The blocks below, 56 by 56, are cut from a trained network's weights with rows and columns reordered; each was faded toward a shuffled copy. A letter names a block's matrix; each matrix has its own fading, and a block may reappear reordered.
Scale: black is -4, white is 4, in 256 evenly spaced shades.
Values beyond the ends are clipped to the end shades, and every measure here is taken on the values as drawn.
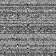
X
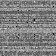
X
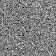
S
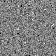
S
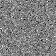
S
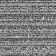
X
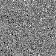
S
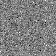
S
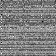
X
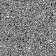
S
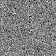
S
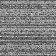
X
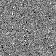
S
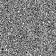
S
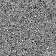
S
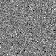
S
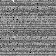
X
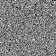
S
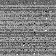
X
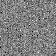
S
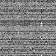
X
